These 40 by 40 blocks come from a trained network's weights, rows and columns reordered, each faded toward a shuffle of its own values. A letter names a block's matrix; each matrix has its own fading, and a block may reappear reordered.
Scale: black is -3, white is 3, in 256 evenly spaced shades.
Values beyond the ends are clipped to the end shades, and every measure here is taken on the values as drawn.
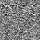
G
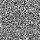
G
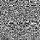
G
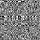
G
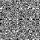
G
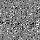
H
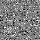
H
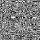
G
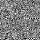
G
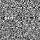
G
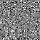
H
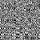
G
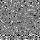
H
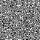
H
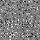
H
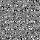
H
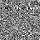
G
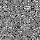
H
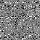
H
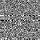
G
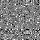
H
